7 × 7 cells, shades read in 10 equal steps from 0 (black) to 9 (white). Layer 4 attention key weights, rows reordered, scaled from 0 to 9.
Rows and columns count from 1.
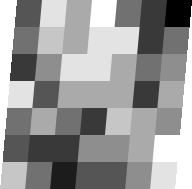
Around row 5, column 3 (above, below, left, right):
6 2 6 2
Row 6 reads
3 2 2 5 5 6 9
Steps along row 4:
down up same same down up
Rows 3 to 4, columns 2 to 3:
5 8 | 3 6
